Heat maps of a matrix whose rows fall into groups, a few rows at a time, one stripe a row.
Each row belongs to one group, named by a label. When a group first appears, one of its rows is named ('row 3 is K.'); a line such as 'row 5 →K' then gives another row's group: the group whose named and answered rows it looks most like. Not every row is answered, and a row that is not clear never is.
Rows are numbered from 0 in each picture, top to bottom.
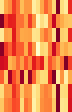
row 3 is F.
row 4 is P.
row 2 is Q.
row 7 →Q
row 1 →F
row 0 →Q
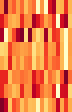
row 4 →Q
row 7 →F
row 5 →P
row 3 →Q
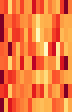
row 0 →P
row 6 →P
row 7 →F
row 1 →F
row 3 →F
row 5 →F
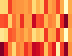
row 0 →Q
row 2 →Q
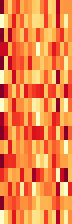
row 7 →Q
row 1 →Q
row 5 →Q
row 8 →F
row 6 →P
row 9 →P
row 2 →F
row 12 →P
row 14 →F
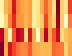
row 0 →Q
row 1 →Q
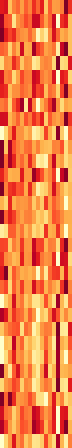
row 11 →F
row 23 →Q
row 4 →Q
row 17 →P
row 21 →Q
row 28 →F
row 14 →Q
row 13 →F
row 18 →P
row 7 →F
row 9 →Q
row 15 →F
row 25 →Q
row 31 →Q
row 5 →P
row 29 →P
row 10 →F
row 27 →Q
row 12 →P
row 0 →P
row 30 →P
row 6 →P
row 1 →P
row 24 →Q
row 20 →P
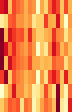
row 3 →F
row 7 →Q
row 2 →F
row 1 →Q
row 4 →F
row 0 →F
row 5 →F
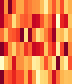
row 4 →Q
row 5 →F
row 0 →F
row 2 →F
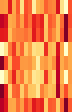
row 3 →Q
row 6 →F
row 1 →P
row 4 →F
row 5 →Q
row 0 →Q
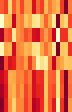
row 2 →P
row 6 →P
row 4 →F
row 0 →P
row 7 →P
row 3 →Q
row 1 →Q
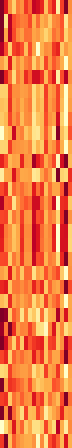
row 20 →P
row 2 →F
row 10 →Q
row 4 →Q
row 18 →P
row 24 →P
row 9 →Q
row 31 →F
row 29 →F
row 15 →P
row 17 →P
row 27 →F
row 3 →F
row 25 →P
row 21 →Q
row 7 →Q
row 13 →P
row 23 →F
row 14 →P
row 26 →Q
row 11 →P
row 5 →P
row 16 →P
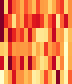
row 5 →Q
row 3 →Q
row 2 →F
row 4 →F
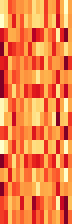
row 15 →P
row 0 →Q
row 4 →P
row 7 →Q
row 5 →F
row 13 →F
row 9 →P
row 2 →P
